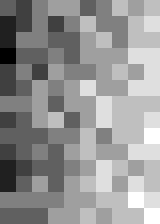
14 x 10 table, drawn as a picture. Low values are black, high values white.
The middle right is the smoothest part. There are no regular stripes. The ninth with the lowest average is the top left. The field climbs toward the right.
